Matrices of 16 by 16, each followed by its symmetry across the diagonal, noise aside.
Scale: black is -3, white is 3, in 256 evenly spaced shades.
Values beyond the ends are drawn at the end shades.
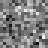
antisymmetric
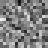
antisymmetric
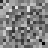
symmetric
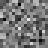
symmetric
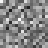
symmetric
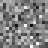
neither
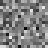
neither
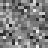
antisymmetric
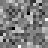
symmetric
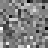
antisymmetric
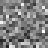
neither
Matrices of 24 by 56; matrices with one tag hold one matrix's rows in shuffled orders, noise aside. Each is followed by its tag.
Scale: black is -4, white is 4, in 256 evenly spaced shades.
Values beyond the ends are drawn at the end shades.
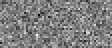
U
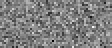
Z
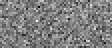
U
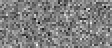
U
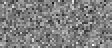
Z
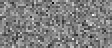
Z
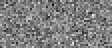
Z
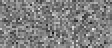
Z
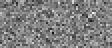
Z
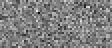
U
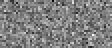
Z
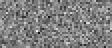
U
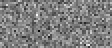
U
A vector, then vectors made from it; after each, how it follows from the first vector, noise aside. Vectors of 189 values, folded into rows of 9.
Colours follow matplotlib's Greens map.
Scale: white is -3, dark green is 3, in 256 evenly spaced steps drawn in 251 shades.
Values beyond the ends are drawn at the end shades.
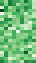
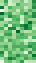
negated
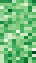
reversed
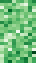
reversed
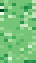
partly zeroed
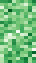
reversed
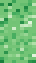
partly zeroed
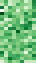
negated
